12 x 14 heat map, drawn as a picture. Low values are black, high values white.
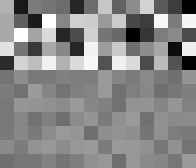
A horizontal seam about 40% of the way down splits the table, and the bottom part is calmer. There is no overall slope. The ninth with the lowest average is the top right. Overall the values sit about 50% of the way up the scale.
